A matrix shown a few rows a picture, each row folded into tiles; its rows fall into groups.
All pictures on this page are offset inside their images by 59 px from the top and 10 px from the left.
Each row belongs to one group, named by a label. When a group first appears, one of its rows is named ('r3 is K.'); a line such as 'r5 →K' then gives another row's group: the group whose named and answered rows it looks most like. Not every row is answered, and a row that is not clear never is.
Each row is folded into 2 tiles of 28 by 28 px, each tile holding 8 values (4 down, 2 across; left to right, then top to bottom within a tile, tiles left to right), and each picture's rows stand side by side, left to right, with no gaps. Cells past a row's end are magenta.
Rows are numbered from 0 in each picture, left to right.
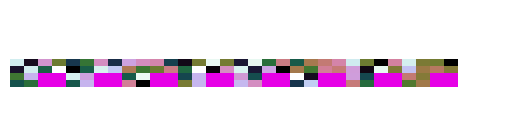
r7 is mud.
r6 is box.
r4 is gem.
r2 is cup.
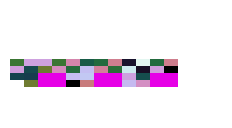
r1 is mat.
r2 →gem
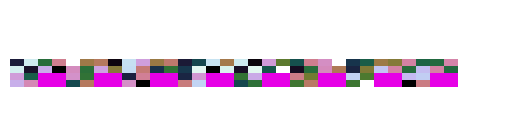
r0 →gem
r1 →mud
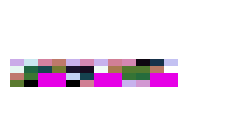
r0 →cup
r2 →box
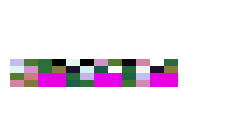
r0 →mud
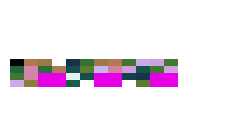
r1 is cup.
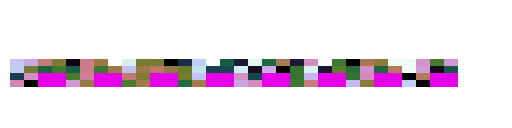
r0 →cup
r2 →mud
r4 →gem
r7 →cup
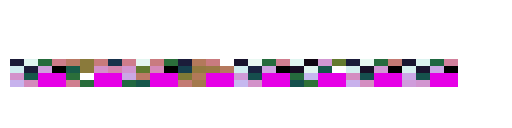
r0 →gem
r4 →gem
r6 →gem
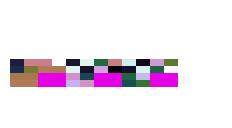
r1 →gem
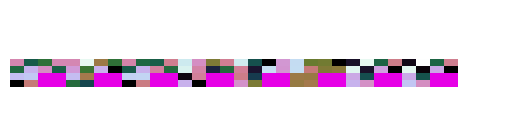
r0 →mat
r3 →cup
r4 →box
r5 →mud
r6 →gem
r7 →gem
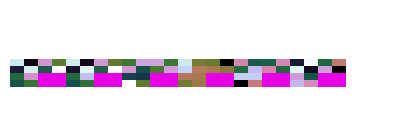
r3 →mud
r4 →mat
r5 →gem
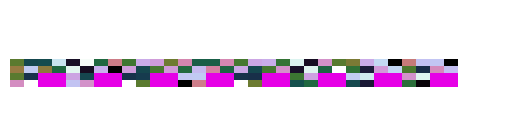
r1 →gem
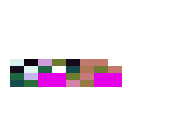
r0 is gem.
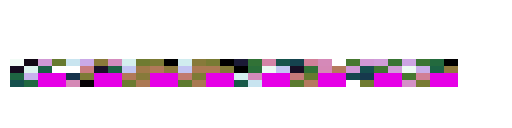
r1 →cup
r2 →mud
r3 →mud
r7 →mud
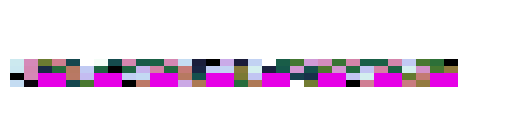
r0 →cup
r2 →mat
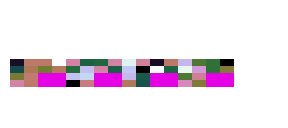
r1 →mat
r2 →box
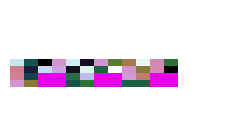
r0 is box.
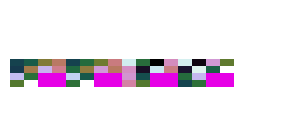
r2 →box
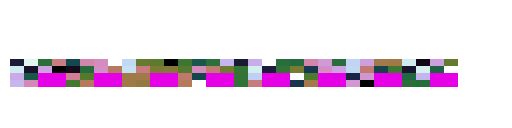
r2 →mud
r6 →cup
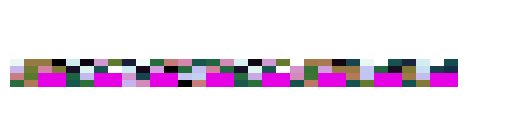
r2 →gem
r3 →mat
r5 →mud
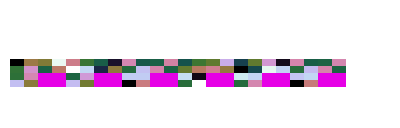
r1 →mud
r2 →mat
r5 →mat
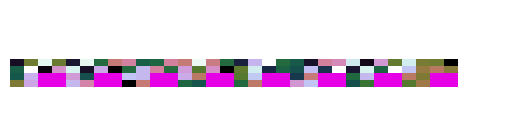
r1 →gem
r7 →mud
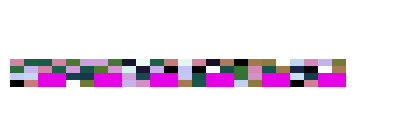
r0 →mat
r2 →gem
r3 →box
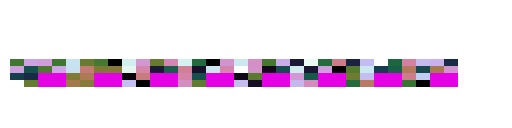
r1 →mud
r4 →cup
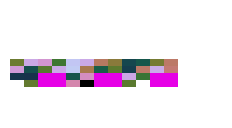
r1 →cup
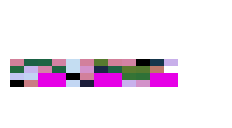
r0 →mat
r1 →cup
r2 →box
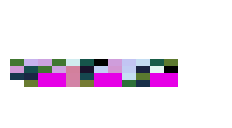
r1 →box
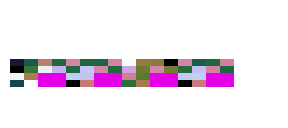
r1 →mat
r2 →mud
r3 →mat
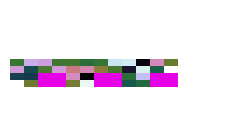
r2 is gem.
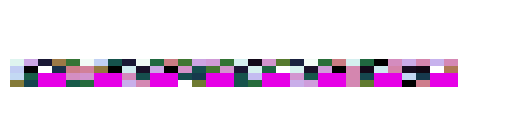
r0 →box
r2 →gem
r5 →gem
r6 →box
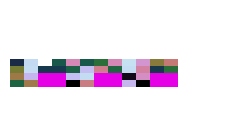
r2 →cup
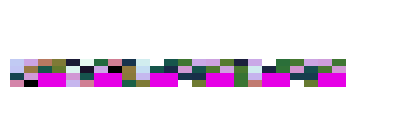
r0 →cup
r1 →gem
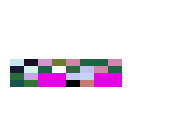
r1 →mat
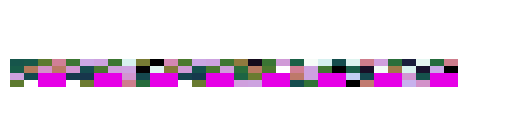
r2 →box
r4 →box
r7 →gem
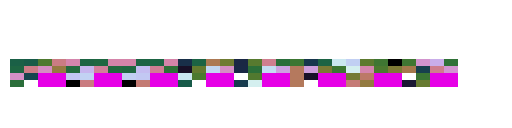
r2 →mat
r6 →mud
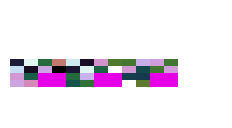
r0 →gem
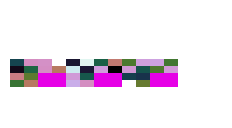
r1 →gem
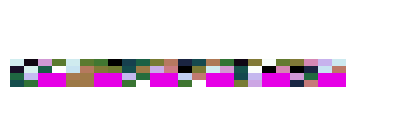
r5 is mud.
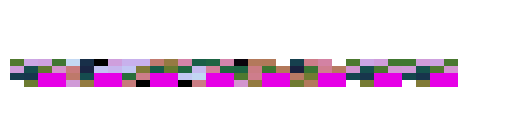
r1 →box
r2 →cup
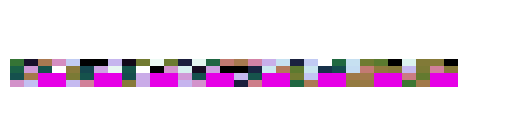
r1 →box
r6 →mud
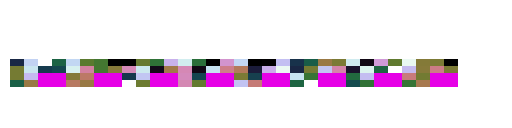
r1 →mud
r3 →box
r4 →box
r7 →mud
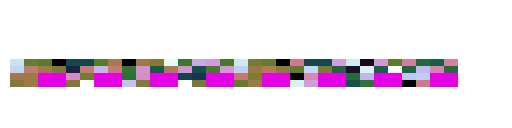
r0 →mud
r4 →mud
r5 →cup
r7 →mat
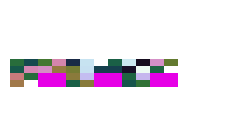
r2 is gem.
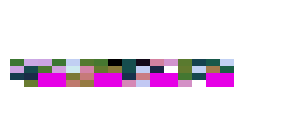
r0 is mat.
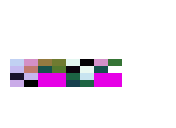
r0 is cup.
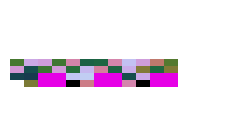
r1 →mat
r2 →cup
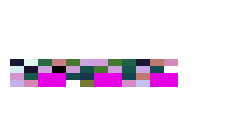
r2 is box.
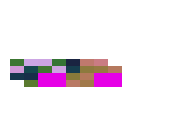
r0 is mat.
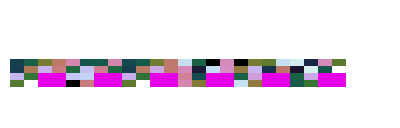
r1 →mat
